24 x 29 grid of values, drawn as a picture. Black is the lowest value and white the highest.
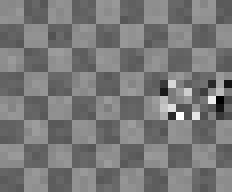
Odd patch: rougher, in the middle right. Grain: checkered. Roughest part: middle right. Average level on the scale: 50%. Mirror symmetry: none. Slope: none.
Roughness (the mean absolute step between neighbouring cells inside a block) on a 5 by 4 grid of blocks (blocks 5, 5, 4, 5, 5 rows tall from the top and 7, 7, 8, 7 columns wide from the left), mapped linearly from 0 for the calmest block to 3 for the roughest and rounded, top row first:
0000 / 0000 / 0013 / 0011 / 0000
